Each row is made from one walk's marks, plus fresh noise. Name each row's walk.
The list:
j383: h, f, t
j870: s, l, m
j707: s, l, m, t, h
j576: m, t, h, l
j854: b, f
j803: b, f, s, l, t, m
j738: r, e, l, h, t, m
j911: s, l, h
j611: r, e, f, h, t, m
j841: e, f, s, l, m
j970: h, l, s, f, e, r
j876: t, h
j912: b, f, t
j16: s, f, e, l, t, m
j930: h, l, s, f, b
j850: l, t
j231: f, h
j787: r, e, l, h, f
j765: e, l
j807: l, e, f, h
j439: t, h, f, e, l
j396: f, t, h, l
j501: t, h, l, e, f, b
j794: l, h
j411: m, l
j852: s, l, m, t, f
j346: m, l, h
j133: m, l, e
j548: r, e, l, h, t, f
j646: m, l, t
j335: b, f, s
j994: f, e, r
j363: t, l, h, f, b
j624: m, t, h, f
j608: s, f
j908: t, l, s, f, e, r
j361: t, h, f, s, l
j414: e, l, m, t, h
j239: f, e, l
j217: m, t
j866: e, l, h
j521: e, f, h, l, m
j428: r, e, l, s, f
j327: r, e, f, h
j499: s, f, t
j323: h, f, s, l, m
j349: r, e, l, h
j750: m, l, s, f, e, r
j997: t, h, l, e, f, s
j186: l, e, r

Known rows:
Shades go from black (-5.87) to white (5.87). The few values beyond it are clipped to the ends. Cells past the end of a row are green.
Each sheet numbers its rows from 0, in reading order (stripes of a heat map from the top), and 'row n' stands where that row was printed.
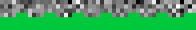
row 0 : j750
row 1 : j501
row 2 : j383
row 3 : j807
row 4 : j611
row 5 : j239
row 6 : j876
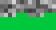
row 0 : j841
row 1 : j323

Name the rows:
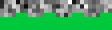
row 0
j994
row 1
j908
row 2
j765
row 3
j361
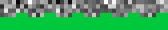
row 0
j349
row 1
j870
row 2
j912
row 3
j231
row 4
j707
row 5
j396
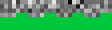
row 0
j970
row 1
j911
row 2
j624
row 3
j548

